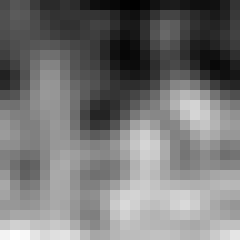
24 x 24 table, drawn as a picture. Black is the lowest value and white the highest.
The ninth with the lowest average is the top middle. No lone cell stands out from its neighbours. The field is mottled with small blotches. There is an overall slope up to the bottom.
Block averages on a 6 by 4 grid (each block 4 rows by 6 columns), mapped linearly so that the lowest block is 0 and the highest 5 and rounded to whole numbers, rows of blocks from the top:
1 0 0 0 / 2 1 0 0 / 3 1 2 3 / 3 3 4 4 / 3 3 5 4 / 5 4 5 5
